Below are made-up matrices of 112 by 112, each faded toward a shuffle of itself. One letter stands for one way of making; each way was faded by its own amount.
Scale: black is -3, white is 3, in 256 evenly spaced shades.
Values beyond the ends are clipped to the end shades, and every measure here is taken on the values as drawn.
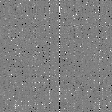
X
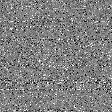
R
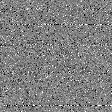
R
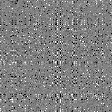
X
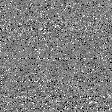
R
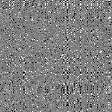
X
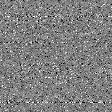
R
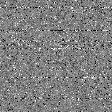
R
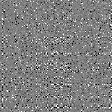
X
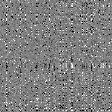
X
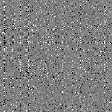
X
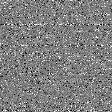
R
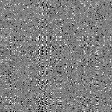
X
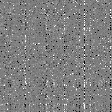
X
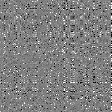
X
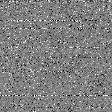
R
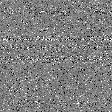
R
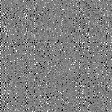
X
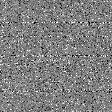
R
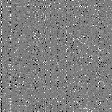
X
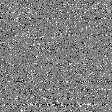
R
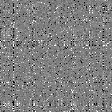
X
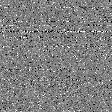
R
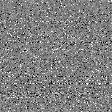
R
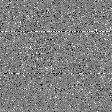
R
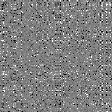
X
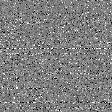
R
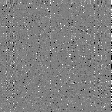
X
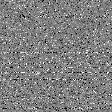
R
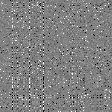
X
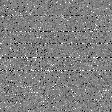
R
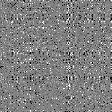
X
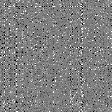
X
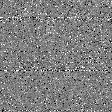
R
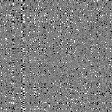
X
